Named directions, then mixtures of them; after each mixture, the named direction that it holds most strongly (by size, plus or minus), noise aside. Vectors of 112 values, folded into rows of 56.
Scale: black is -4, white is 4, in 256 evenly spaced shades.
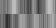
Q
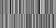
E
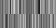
E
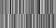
E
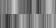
Q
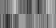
Q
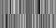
E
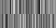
E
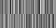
E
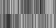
Q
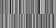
E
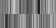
Q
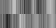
Q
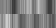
Q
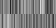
E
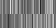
E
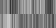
Q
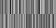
E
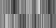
Q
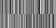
E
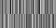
E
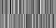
E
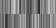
Q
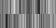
Q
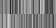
E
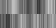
Q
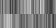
Q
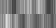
Q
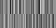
E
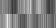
Q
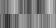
Q
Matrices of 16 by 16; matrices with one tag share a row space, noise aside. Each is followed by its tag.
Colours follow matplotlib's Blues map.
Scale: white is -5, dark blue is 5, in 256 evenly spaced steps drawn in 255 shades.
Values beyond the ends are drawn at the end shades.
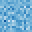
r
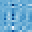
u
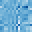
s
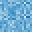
r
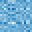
r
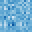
r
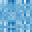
r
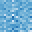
u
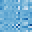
s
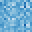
r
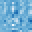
u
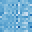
s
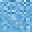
r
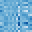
s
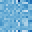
s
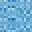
r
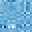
r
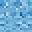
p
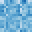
p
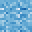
p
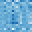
u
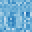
r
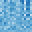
r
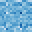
p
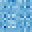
r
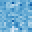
u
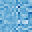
s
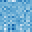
r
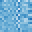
s
